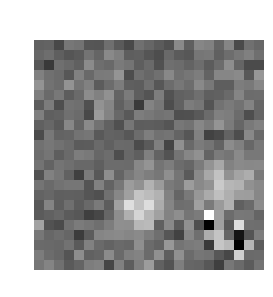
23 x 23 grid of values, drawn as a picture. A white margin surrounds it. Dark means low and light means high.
Ninth with the highest average: bottom middle. Odd patch: rougher, in the bottom right. Bumps: two. Odd rows or columns: none.
